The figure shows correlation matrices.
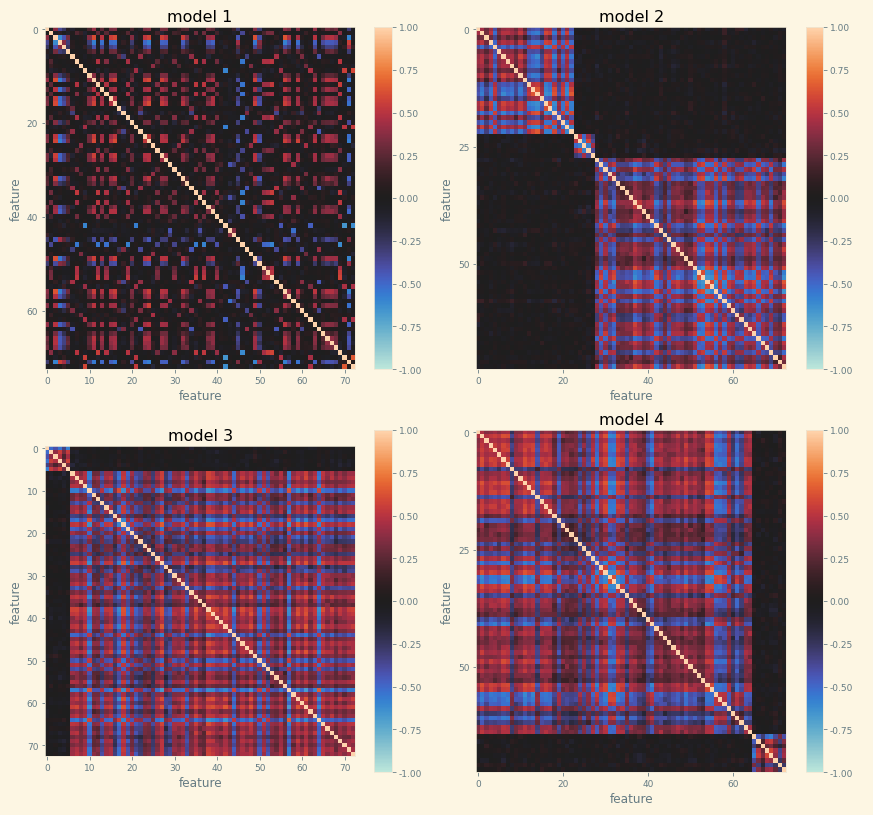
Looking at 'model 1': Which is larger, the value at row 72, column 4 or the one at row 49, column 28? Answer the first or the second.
the second
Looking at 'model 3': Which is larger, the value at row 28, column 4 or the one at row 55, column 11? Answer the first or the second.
the second
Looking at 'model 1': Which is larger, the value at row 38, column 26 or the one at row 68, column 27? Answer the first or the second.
the second
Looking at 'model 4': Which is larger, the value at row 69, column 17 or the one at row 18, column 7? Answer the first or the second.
the second
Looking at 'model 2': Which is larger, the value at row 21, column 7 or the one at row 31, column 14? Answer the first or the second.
the first
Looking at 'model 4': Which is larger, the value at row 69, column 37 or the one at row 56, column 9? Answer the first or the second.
the first
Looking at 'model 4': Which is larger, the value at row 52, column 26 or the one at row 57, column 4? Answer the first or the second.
the first
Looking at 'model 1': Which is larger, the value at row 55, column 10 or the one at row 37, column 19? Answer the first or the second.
the second
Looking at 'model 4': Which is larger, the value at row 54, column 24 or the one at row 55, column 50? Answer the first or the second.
the second
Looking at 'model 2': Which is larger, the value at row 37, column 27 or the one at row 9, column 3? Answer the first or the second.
the second
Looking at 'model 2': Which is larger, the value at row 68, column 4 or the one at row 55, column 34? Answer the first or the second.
the second
